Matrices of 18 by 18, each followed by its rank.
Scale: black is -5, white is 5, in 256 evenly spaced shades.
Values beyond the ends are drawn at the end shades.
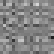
three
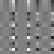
one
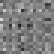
three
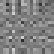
three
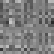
three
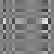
one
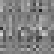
three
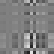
one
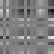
one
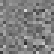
three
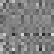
three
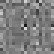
three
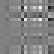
one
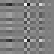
one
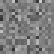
three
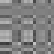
one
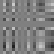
one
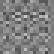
three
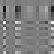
one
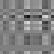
one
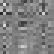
three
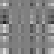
one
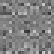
three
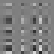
one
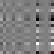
one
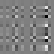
one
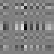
one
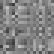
three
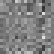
three
